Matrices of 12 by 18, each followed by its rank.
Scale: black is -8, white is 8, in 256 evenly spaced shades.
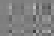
one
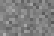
full rank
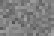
full rank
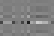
one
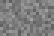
full rank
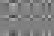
one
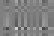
one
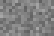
full rank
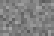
full rank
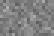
full rank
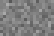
full rank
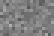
full rank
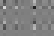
one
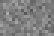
full rank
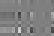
one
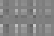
one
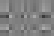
one
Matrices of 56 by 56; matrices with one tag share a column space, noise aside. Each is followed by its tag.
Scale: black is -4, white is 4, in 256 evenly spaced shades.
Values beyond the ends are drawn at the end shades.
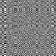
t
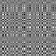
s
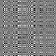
t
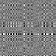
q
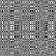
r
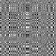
s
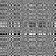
q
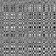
s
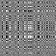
r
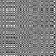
t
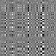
s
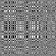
r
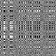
r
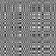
s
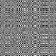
t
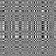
r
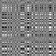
s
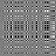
r
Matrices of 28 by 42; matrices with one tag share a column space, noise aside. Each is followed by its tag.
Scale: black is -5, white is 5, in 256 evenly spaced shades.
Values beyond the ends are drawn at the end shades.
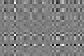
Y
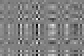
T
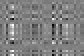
T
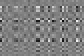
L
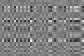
L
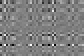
Y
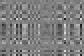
T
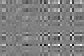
Y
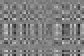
T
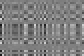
T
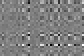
Y
